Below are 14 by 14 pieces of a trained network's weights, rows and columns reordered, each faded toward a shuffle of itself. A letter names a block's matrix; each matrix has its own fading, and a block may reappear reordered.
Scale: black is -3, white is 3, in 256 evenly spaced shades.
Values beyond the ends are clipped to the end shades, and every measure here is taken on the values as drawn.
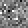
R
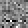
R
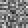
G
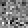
R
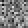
G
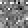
R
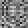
G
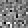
R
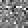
R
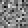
G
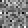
R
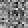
G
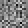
G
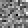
G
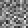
G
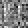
G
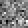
R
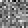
R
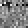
R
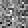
G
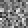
G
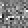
R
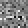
R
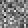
G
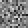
G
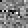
R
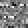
R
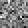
R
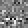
R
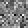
R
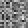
G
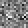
R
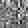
G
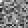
G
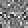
R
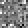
R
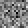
G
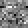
R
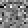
R
